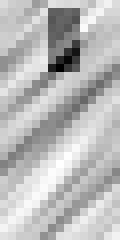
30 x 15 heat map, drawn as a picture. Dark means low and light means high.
Values change most from cell to cell in the top middle. The top middle is the ninth with the lowest average. The values are skewed, with a long tail toward low values. The grain runs diagonally up to the right. In the top middle lies a patch that is lower than the rest.
